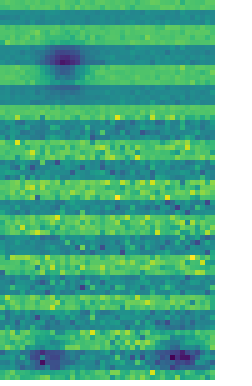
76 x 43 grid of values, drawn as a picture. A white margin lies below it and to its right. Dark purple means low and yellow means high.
Dips: three. Seam: horizontal, 30% of the way down, the top part calmer. Stripes: horizontal, repeating 10 times.
